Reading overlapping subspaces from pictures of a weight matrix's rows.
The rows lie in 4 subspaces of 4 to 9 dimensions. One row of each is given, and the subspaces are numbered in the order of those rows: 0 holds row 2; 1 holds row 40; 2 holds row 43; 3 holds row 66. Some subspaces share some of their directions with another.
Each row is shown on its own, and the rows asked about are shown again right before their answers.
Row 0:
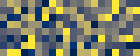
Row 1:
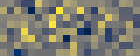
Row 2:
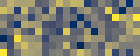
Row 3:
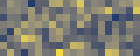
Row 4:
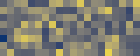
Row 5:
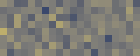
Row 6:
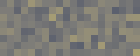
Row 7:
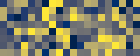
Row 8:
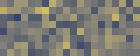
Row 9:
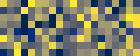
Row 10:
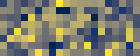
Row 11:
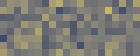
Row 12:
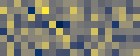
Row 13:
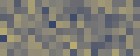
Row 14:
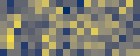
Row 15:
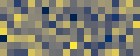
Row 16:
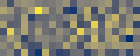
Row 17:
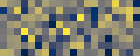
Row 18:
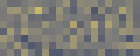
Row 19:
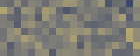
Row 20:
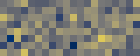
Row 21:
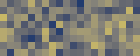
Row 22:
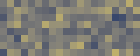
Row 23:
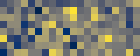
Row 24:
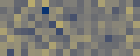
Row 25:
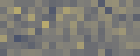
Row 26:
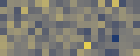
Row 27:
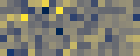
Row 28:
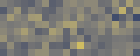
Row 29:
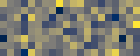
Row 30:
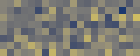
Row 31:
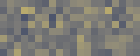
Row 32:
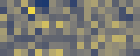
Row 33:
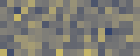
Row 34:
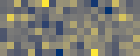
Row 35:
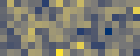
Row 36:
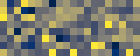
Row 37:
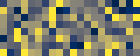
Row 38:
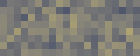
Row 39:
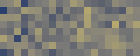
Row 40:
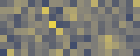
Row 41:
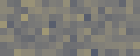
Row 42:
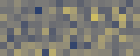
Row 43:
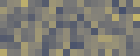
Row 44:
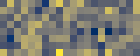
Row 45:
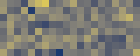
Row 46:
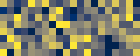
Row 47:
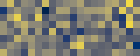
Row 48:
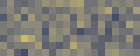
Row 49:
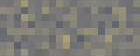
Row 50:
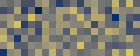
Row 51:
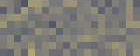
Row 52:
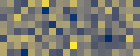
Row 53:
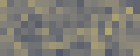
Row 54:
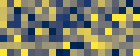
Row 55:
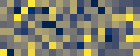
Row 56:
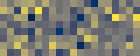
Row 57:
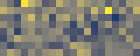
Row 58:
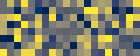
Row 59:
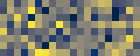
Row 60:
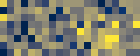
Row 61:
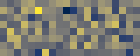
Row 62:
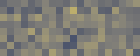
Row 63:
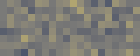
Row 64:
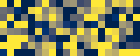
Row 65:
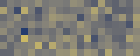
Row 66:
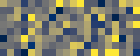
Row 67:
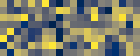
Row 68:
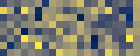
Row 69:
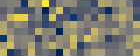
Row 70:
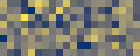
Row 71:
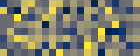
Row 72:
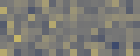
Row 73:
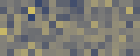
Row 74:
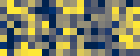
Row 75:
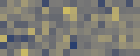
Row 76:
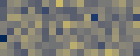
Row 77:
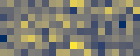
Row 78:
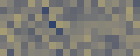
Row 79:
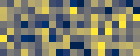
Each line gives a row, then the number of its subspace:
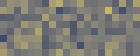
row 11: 2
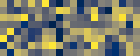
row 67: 2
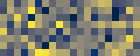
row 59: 1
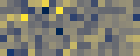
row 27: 3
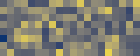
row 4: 0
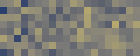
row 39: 3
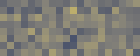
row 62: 2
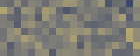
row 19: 2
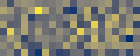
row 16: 0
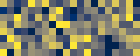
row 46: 1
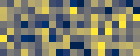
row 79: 1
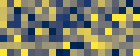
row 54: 0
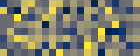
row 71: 0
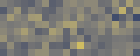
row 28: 2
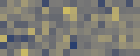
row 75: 0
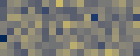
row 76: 3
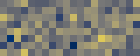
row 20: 2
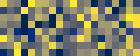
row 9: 3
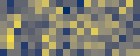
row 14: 0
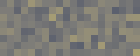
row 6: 2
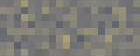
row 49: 3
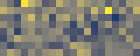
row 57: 3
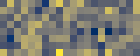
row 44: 0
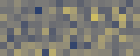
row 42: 0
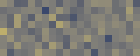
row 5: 3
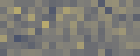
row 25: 0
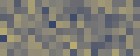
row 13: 3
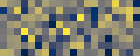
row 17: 2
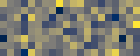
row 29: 3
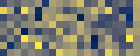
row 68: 2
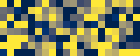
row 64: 0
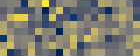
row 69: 3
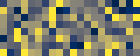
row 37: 2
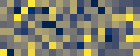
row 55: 0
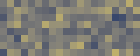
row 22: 2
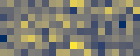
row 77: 1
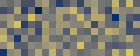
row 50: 0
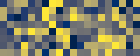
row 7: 2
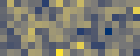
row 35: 0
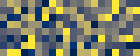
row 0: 2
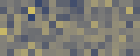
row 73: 3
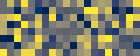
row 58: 2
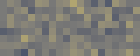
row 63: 3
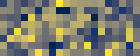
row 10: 2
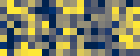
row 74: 0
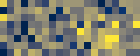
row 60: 3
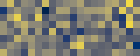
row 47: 2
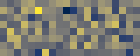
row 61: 0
